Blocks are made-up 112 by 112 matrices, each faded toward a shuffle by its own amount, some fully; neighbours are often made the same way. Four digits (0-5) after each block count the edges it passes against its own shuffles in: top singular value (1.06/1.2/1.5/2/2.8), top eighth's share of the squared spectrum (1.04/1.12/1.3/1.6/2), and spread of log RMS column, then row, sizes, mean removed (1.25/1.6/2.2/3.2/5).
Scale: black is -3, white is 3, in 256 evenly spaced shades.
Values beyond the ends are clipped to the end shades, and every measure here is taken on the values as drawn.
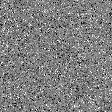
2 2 0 0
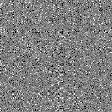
4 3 2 2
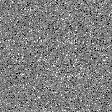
3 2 0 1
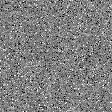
2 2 0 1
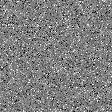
2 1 0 0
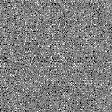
4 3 2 2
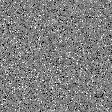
1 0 0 0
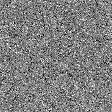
2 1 0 0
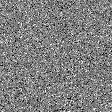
0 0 0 0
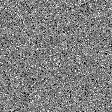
0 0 0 0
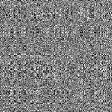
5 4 3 3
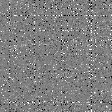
2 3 2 2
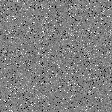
1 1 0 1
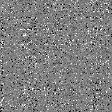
1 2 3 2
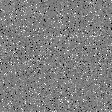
0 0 0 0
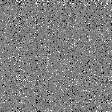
2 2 2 2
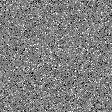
2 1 0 0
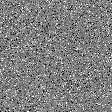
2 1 0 0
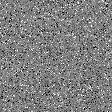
2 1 0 0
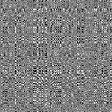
5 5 4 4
